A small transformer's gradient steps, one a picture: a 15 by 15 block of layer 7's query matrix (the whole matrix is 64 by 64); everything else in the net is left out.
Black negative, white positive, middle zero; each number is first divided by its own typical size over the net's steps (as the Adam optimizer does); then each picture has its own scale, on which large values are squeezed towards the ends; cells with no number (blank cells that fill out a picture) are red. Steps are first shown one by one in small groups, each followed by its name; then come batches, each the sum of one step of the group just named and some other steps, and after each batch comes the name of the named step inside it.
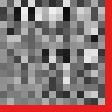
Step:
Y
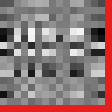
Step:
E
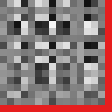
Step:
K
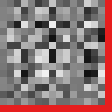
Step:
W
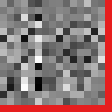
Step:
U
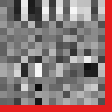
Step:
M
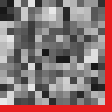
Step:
Y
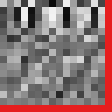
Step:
M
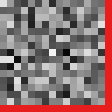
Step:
Y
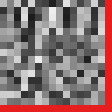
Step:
U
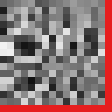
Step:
E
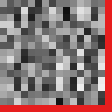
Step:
Y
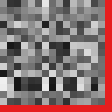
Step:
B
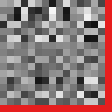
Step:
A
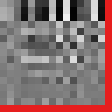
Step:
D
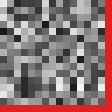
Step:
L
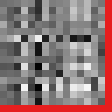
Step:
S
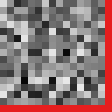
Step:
L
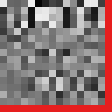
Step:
L
